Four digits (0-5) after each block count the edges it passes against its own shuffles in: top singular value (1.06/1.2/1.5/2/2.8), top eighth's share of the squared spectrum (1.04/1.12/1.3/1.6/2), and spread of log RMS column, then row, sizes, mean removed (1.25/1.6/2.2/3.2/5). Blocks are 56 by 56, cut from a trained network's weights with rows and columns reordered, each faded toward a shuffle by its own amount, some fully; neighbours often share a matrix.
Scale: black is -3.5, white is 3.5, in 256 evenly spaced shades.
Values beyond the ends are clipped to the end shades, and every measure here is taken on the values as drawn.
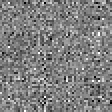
3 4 2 2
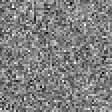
1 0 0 0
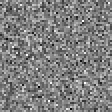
0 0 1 0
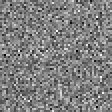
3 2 0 0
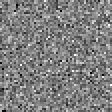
0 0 0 0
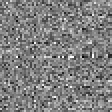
4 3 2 2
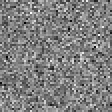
2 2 0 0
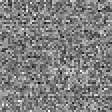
2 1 0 0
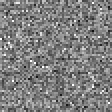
1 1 0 0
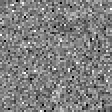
0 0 0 0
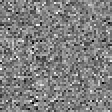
3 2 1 1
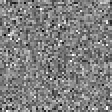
2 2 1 1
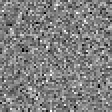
0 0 0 0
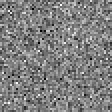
1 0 0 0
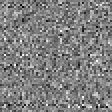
3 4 2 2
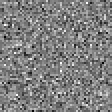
3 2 1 1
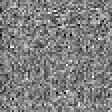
3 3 1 2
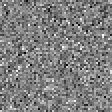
1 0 0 0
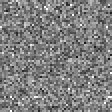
0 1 0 0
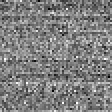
3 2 1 1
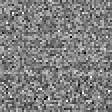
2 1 0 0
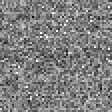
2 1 0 0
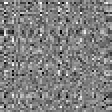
4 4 3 2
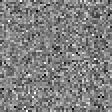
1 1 0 0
